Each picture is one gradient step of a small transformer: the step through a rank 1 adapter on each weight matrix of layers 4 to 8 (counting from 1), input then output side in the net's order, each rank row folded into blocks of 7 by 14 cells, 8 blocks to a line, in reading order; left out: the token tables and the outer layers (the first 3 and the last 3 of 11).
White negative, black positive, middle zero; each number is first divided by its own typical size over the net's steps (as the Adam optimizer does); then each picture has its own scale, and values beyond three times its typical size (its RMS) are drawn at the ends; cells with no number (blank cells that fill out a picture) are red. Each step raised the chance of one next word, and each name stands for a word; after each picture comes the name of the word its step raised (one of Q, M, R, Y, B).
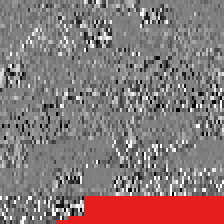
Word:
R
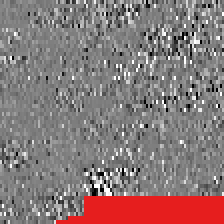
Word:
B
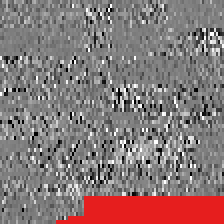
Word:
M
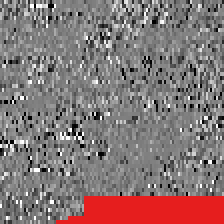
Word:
R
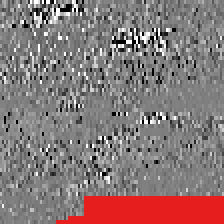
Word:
M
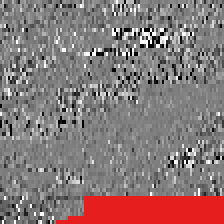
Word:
R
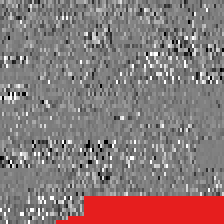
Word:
B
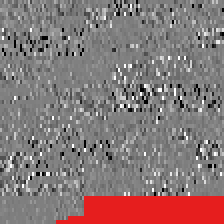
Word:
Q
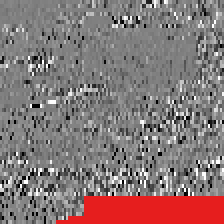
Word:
M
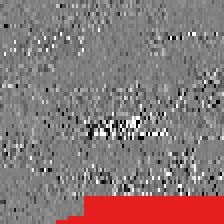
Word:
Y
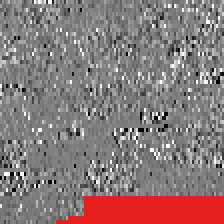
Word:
B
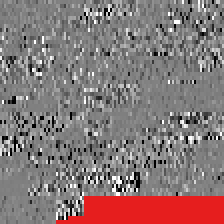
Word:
M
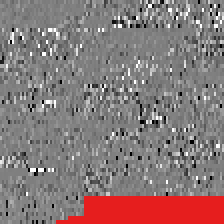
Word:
Y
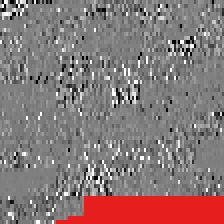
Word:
B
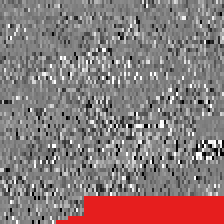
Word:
M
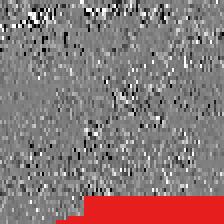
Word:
Q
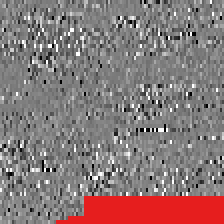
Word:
Y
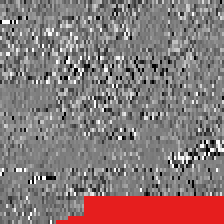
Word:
R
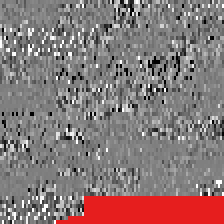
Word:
R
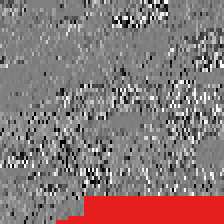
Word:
M
